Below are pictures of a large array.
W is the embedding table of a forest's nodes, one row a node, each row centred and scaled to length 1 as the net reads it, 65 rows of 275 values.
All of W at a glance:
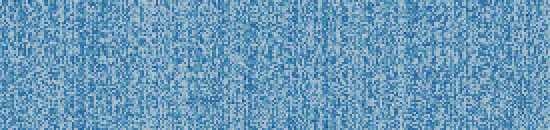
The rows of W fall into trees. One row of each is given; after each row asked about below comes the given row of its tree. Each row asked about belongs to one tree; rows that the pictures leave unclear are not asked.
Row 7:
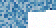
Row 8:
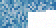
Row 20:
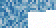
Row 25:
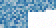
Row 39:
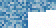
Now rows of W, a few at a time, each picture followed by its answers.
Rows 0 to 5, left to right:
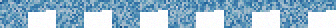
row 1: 25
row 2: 25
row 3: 8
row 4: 8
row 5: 8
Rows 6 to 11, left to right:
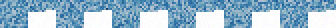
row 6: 25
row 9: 8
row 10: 8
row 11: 25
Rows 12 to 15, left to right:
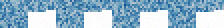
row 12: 20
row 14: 7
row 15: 20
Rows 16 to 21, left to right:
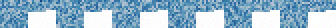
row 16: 25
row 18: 25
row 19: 20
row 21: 7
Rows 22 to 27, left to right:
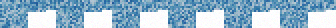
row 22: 8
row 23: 25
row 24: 25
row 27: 25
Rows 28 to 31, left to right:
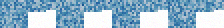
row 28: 39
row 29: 20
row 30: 20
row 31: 20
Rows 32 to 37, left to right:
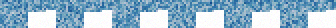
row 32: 25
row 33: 7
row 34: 25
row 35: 7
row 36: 8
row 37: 8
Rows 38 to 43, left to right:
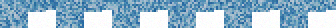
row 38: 8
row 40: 7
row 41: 7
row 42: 25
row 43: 20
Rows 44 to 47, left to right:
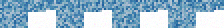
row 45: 7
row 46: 25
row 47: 8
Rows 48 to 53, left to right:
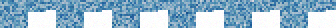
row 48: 7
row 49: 7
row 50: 39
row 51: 7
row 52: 39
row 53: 7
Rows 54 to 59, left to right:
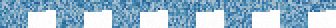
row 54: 8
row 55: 8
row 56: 8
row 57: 39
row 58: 20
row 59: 25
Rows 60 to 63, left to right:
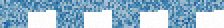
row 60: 8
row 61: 20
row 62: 8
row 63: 20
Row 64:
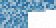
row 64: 25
